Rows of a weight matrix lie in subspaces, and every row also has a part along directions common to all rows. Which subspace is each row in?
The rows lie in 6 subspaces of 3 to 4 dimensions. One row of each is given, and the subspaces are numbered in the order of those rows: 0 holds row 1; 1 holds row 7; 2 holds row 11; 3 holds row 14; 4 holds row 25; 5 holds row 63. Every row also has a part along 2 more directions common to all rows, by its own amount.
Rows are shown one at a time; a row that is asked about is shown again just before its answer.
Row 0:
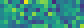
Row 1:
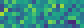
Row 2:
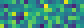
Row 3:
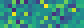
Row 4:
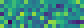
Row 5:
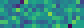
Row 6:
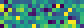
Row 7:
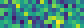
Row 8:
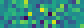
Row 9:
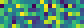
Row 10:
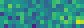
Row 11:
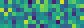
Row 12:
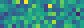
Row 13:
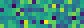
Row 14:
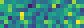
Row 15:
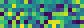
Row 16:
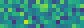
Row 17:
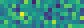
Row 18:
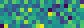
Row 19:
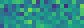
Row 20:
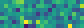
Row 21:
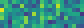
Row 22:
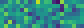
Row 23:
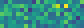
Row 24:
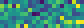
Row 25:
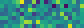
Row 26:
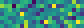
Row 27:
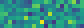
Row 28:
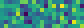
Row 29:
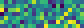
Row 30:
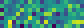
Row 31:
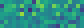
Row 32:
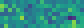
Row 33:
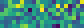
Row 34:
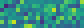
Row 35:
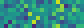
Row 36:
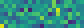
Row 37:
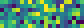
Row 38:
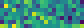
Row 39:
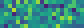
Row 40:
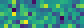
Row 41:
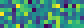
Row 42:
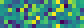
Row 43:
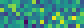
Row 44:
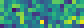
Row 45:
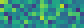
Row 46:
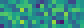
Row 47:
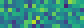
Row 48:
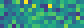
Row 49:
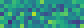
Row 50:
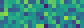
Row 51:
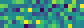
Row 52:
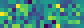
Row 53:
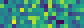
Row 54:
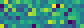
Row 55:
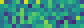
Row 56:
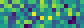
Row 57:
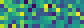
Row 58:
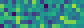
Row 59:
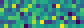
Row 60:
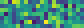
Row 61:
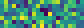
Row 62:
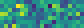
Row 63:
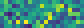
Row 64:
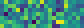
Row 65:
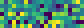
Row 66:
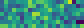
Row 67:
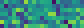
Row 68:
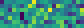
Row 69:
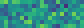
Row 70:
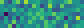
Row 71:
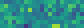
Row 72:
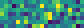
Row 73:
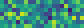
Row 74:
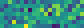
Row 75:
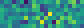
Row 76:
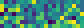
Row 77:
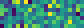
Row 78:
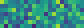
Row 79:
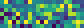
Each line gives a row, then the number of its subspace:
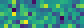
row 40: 0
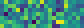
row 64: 2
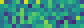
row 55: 1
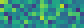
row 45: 5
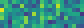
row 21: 5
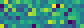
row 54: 0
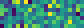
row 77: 1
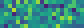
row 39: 0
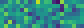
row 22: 2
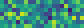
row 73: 5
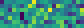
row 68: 3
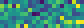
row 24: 3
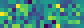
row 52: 1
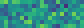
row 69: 4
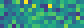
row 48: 1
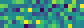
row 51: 4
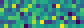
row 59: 3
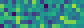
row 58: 0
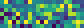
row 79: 5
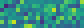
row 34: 3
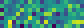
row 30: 5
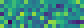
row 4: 5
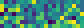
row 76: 0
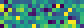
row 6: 0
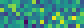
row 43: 3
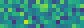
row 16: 2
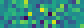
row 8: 2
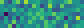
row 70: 1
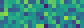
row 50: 0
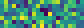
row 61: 2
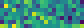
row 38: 3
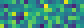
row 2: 0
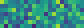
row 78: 2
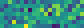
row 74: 4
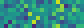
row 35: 2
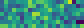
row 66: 3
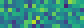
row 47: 2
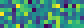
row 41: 1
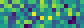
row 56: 5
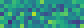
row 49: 5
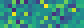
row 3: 0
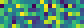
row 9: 1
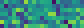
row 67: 4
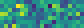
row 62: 1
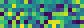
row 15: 5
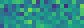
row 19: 4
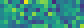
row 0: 4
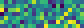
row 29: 0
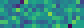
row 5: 4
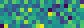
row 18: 4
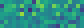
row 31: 4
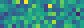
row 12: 1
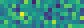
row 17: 5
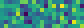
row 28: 0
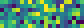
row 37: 3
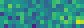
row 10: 3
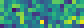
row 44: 3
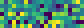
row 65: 5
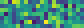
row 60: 1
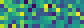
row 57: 1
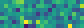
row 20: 4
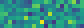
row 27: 2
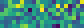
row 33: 4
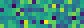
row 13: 3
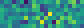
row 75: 2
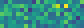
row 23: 4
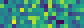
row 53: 1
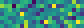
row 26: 3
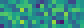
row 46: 2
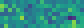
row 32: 0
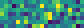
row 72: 5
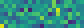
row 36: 4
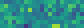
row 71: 4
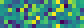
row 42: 2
